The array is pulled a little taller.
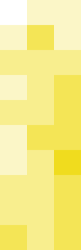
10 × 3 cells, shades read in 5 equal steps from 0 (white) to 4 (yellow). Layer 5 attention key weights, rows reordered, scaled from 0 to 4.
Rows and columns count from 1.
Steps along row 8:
same up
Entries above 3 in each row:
0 0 0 0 0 0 1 0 0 0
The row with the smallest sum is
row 1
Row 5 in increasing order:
2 2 3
